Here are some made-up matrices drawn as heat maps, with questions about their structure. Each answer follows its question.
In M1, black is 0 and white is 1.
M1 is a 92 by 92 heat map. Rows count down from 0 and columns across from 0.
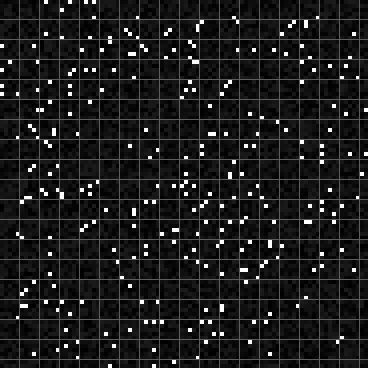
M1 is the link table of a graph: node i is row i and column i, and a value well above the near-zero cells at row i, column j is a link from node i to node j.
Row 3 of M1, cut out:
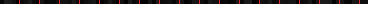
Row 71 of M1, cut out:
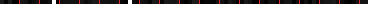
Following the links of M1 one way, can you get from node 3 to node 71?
no
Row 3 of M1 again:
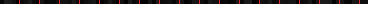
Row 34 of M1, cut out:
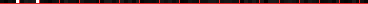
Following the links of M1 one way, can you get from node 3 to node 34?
no
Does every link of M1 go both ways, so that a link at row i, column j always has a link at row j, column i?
yes
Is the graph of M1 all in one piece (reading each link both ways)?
no
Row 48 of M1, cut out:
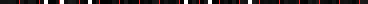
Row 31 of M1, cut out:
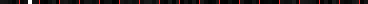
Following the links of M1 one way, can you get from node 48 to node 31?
yes
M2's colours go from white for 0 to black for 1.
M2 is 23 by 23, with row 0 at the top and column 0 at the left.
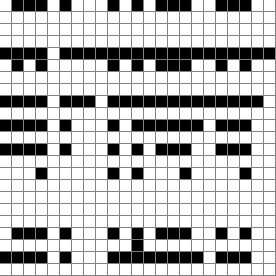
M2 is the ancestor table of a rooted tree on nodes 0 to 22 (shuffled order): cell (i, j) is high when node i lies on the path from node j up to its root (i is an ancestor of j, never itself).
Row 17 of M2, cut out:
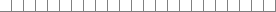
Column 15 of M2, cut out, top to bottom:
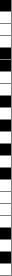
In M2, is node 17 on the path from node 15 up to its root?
no
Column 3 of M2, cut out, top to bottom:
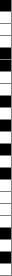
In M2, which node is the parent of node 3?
14
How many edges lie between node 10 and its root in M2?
3
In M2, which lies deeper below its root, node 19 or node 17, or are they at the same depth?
node 19
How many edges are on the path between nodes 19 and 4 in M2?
6
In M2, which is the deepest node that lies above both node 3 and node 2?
19
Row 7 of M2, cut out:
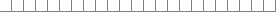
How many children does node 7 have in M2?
0
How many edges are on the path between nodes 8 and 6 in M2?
1
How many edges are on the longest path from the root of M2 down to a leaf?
10
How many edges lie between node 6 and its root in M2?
2
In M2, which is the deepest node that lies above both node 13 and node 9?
5
